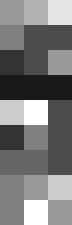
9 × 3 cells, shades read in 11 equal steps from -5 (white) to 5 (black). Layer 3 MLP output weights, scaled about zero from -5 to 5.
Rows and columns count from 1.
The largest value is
4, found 3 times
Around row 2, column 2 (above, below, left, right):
-2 2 0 2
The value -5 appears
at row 5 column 2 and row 9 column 2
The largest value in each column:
4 4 4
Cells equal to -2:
1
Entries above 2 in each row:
0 0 1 3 0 1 0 0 0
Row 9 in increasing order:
-5 -1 0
